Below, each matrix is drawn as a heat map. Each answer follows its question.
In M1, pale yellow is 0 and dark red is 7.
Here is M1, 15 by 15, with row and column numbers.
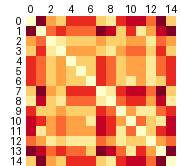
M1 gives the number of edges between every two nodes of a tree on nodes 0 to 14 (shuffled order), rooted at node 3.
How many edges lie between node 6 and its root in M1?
3
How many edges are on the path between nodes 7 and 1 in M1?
7
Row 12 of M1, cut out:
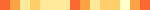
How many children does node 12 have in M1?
4
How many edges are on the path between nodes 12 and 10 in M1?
2
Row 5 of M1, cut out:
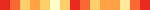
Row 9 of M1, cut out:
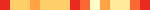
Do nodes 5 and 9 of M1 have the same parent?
yes
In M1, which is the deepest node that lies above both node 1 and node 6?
12
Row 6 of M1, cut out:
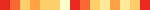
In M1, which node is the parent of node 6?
12
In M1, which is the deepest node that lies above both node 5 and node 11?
12
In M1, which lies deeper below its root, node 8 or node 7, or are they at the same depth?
node 7
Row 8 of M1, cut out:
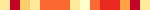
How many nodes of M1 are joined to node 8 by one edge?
4
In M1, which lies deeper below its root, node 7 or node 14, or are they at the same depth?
the same depth
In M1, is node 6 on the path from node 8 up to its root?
no
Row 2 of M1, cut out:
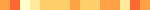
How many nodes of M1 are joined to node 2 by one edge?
2
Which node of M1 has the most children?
12
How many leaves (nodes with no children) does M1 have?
7
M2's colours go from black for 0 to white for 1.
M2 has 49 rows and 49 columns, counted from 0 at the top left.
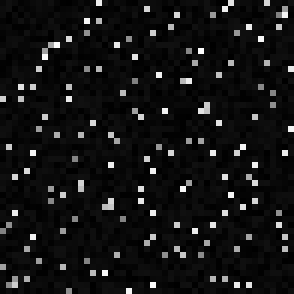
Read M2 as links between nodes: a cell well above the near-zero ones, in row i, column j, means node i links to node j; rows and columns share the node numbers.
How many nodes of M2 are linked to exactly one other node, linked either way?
0
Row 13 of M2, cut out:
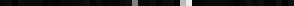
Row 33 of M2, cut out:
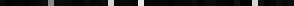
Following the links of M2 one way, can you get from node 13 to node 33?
yes
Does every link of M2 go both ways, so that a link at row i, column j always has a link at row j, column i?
yes
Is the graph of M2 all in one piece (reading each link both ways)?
yes
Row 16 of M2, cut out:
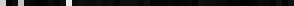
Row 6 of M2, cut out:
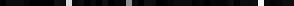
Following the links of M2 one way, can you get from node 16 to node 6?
yes
